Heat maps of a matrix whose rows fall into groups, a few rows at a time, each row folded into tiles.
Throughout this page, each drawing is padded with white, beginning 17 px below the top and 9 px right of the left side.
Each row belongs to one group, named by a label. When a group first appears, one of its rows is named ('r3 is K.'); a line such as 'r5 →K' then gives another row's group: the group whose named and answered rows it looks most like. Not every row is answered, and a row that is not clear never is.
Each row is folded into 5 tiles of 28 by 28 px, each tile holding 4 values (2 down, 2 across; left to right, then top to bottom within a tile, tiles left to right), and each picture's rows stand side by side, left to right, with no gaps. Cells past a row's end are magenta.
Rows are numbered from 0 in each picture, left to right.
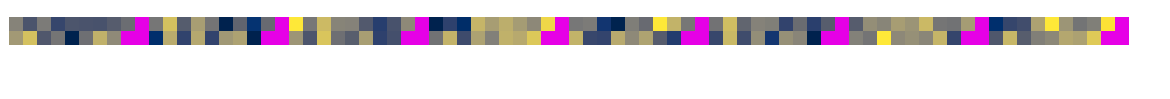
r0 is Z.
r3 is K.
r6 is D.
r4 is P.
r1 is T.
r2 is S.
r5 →T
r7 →K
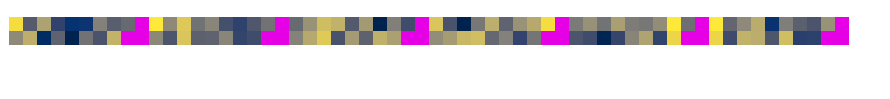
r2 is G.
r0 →Z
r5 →S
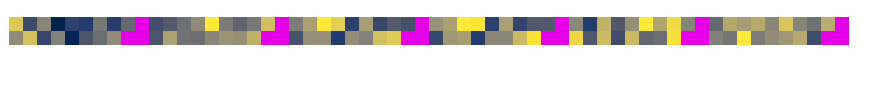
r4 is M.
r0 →Z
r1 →K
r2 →G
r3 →G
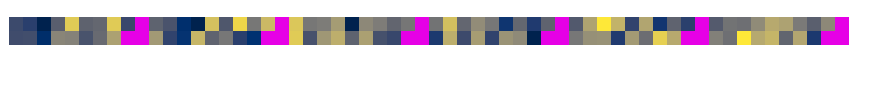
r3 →T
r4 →G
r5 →D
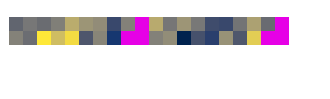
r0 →D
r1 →Z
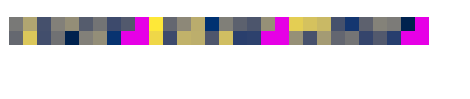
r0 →T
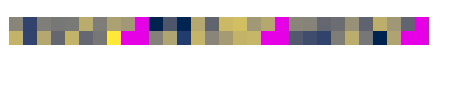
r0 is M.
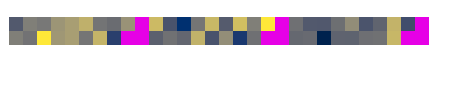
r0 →D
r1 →P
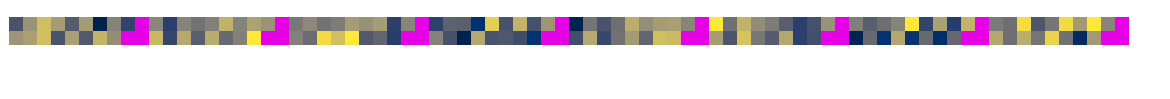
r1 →M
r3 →P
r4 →K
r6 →P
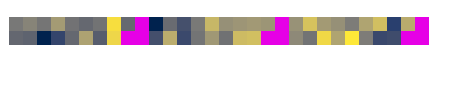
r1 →K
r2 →D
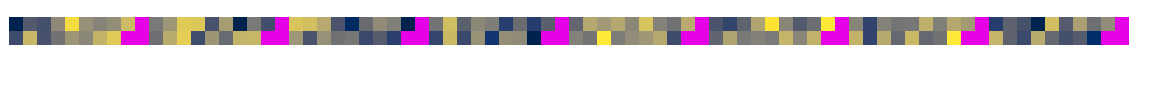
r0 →K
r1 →G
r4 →D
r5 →K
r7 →P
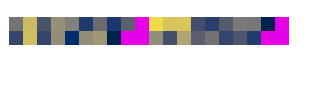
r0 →T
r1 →S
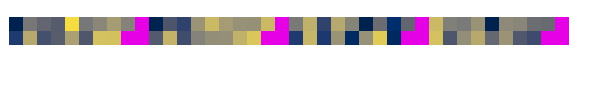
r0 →K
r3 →S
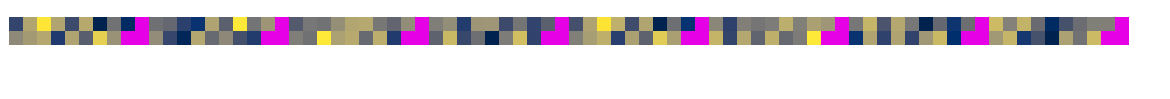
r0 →G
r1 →P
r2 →D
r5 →M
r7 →Z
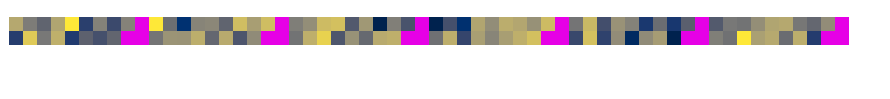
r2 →G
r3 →K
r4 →T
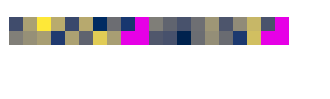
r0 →G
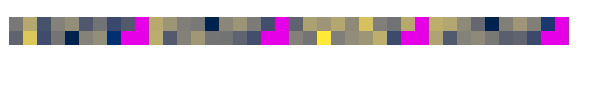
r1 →S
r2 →D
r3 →S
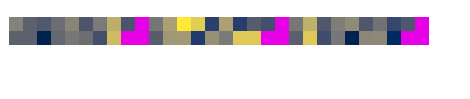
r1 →G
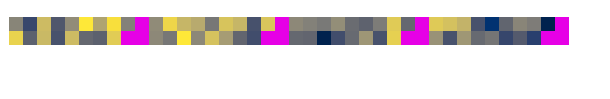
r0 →M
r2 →Z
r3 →S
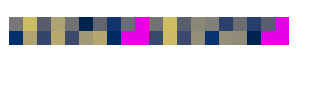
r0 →T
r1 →T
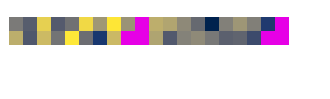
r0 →M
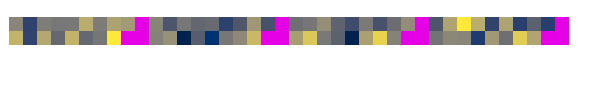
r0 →M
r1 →Z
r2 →Z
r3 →G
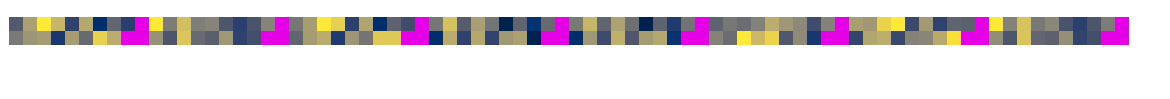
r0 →G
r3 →T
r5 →D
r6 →G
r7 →S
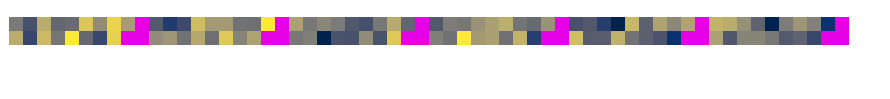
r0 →M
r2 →Z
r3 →D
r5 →S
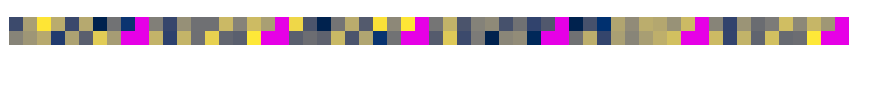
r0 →G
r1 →M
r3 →T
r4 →K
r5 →M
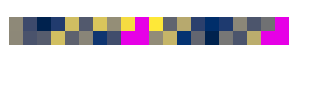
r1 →Z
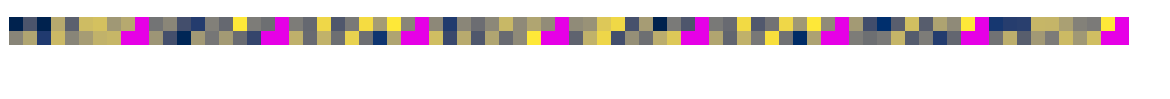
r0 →K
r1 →P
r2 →M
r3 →M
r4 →G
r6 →P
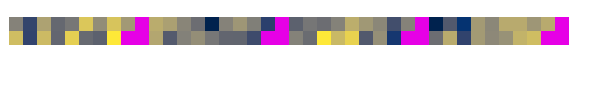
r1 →S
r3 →K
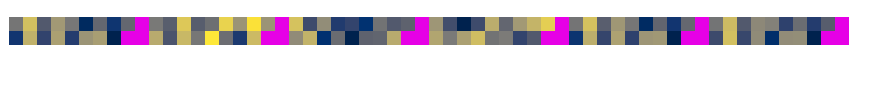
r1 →M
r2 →Z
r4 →T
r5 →T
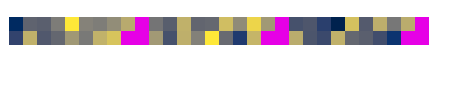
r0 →K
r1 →M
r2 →P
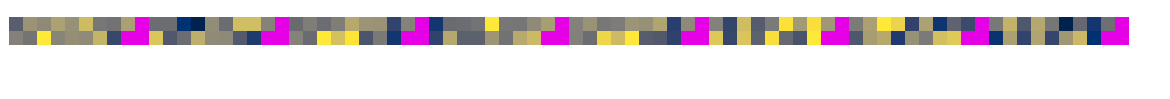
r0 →D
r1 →P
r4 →D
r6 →G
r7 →T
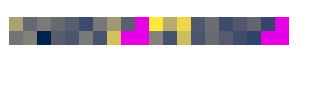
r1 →S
